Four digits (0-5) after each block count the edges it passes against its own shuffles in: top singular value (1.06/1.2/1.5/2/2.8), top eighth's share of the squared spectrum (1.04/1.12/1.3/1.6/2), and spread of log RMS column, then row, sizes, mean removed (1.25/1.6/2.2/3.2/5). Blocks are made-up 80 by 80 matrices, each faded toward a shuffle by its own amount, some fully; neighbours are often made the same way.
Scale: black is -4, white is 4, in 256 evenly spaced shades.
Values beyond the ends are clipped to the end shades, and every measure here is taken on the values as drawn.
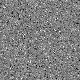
0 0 1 0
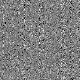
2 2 3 0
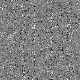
2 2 2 0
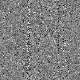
1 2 3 0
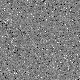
0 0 0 0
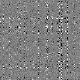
2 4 3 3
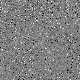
1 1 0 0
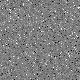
0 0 0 0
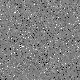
0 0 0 0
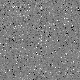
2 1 1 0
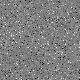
1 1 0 1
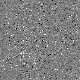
1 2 2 1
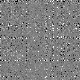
2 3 3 3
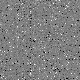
1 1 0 0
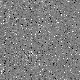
2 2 1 0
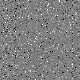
2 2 1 0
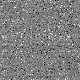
3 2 0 1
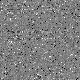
3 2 0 1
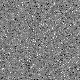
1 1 0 0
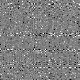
4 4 1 3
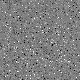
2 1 0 0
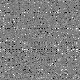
4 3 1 2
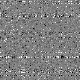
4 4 1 3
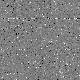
2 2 0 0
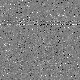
3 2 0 1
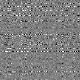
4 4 2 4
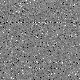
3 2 0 1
